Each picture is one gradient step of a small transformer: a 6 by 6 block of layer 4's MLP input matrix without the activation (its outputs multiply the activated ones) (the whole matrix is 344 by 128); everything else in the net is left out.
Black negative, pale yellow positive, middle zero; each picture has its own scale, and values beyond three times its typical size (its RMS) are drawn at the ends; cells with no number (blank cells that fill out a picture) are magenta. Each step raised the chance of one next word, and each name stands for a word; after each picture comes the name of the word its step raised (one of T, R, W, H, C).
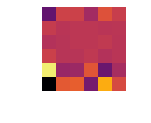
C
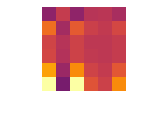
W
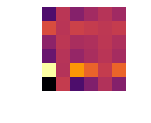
C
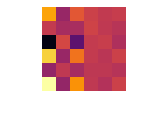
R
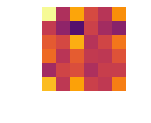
R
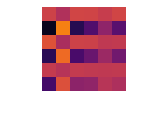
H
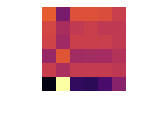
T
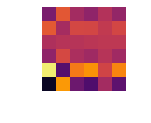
C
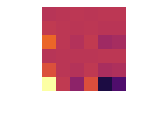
W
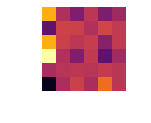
H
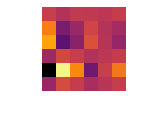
W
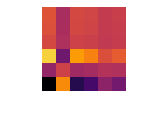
T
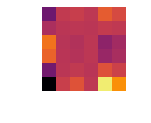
T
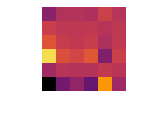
T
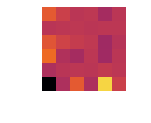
H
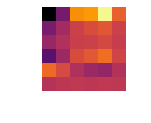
T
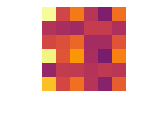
R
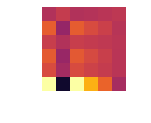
W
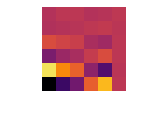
C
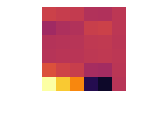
W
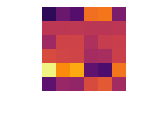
C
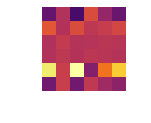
W
